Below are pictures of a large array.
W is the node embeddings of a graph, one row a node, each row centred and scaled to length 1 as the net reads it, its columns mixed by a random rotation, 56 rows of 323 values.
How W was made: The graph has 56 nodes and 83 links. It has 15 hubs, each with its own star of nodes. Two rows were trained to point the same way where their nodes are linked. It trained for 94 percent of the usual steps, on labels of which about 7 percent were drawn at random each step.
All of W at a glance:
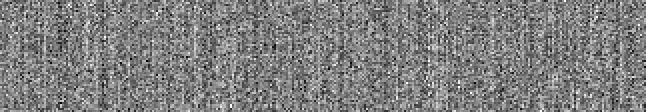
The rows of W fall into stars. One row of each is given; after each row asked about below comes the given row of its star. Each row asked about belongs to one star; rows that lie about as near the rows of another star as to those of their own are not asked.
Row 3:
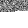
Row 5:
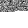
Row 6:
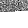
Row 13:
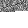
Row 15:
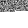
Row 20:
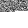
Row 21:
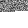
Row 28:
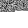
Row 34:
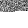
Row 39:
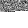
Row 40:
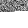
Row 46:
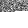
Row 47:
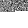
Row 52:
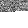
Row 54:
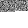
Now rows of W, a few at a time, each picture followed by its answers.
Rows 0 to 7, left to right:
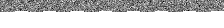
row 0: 54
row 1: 21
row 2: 46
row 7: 21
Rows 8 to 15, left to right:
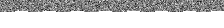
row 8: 3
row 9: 20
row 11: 15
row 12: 20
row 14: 3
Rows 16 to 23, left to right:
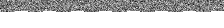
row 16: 28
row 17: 52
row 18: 28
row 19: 40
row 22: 28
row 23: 47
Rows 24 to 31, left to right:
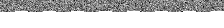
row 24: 28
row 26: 6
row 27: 40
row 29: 46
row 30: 52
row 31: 5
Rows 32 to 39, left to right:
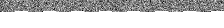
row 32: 46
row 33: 13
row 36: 47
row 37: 39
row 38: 54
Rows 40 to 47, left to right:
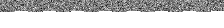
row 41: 13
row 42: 52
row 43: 39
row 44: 34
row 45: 34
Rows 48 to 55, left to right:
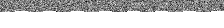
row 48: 15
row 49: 34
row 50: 13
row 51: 54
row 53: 52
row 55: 6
